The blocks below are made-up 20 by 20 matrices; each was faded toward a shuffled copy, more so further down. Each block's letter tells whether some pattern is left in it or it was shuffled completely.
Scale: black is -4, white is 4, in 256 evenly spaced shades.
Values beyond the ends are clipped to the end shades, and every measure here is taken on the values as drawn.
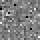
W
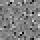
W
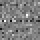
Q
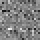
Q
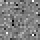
W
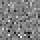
W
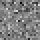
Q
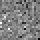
W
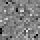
W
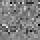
Q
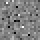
W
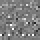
Q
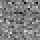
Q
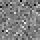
W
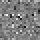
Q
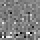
Q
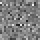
Q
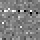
Q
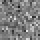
W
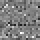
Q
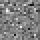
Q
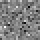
W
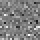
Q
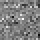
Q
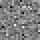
W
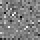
W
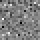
W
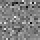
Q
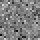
W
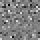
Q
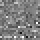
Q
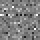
Q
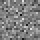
W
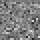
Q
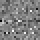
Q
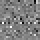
Q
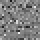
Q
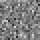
W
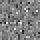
W
